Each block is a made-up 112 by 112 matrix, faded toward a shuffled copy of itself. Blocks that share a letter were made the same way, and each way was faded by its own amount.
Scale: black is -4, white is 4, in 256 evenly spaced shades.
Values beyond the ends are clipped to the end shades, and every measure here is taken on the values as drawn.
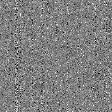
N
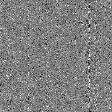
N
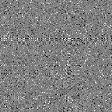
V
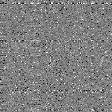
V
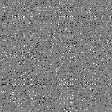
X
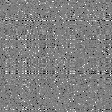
X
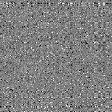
V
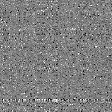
V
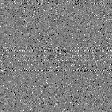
V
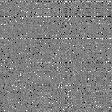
X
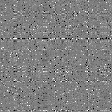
X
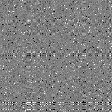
X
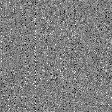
N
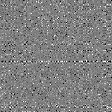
X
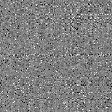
V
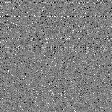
V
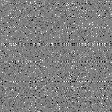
X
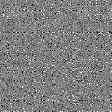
V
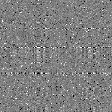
V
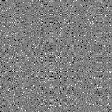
X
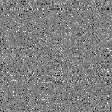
V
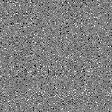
V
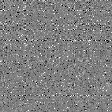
V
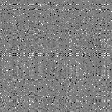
X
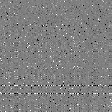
X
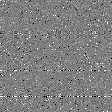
V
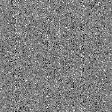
N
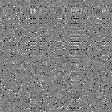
X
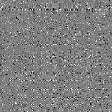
X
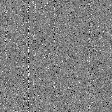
N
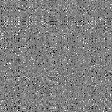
X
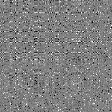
X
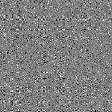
V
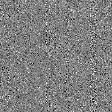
N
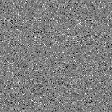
V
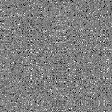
V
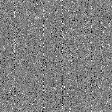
N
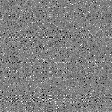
V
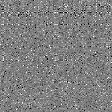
V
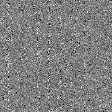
N
